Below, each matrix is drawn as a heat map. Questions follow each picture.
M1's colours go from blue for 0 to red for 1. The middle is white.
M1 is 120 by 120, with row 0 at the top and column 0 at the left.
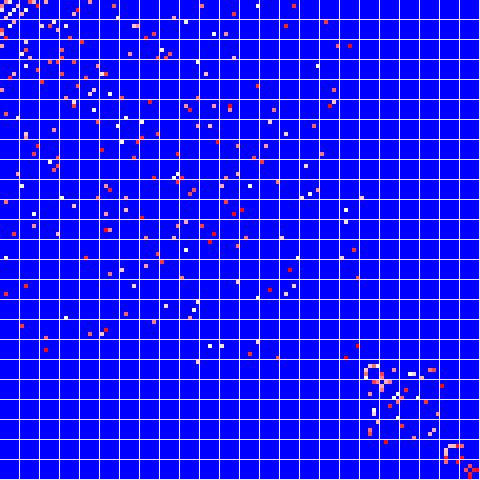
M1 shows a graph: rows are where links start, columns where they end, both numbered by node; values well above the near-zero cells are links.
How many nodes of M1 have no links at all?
0
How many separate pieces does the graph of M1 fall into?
4
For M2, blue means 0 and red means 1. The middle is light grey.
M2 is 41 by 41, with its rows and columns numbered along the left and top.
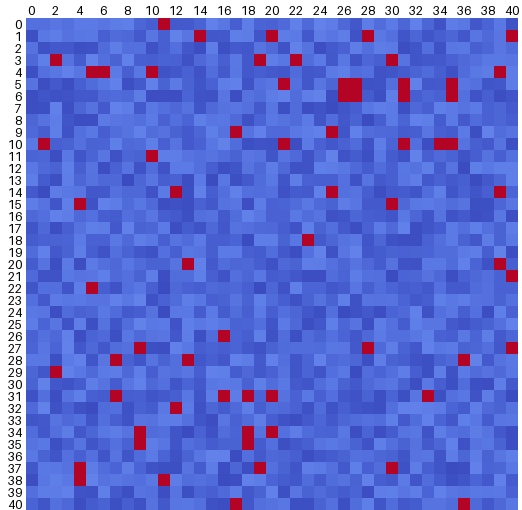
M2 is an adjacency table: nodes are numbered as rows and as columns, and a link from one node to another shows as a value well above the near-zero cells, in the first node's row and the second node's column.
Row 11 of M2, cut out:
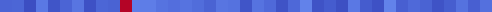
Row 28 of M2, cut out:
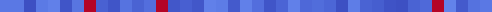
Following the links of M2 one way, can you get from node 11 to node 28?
yes
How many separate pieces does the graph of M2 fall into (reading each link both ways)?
3
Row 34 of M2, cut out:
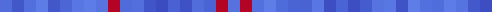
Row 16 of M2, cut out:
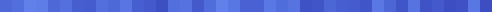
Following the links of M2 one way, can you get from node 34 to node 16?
no
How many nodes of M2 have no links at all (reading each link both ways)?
2
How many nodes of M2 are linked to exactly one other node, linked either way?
5
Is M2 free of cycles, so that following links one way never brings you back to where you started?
yes
